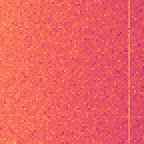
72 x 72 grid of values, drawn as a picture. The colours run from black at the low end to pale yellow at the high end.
Column 65 differs from the columns beside it. The field climbs toward the left. The histogram is bell-shaped.
